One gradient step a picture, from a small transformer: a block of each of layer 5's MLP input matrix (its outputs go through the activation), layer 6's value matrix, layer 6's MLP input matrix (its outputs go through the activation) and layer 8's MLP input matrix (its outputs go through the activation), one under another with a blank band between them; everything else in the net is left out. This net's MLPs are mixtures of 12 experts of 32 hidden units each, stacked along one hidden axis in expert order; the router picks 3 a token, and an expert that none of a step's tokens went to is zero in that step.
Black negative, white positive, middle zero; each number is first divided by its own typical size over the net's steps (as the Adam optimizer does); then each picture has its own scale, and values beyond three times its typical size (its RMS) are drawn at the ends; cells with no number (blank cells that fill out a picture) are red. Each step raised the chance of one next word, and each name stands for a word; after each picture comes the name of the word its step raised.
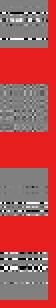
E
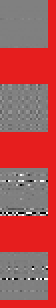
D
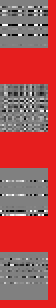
E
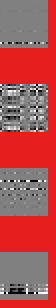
E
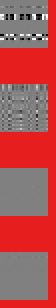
D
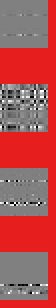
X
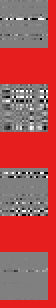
X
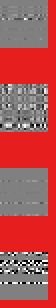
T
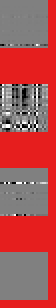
T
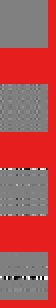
D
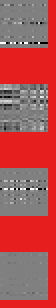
X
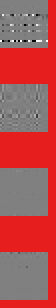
D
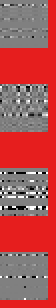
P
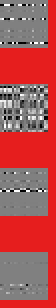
T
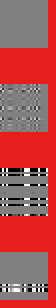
E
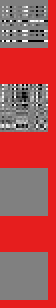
T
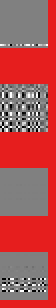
P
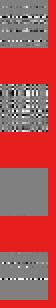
E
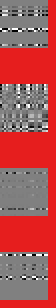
T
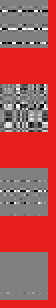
T
